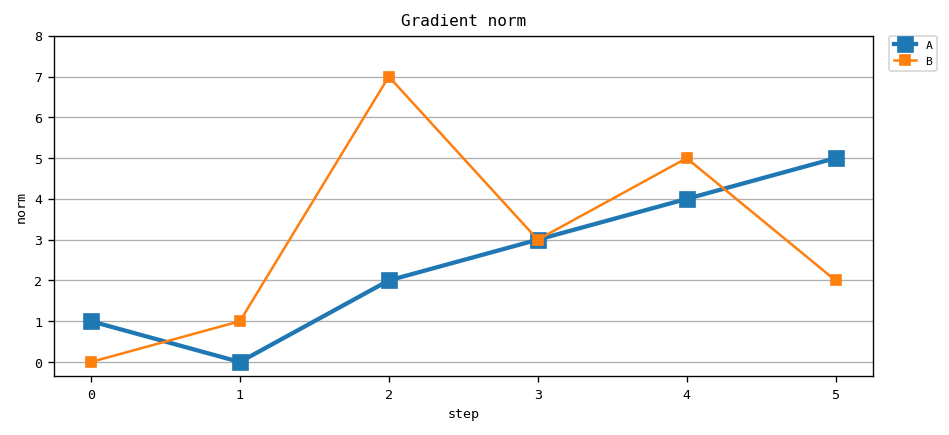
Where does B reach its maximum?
2
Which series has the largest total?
B
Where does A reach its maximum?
5
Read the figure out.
Title: Gradient norm
x-axis: step, ticks 0 1 2 3 4 5
y-axis: norm, ticks 0 1 2 3 4 5 6 7 8
Legend: A, B
Values:
A: 1 0 2 3 4 5
B: 0 1 7 3 5 2
